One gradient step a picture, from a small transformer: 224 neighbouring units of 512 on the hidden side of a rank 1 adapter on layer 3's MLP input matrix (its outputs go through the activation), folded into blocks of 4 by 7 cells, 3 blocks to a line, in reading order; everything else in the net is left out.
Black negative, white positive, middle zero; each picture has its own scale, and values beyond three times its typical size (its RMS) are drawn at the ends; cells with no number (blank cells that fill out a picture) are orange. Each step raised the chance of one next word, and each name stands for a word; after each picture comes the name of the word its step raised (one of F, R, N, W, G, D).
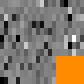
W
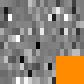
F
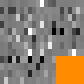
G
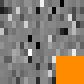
G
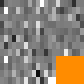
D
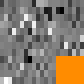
G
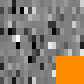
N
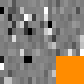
D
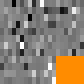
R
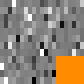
R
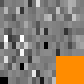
W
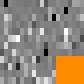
F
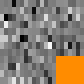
N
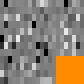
F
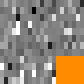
N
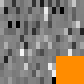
D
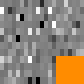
R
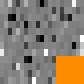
D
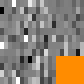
R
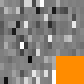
R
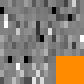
D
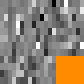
N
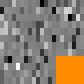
D
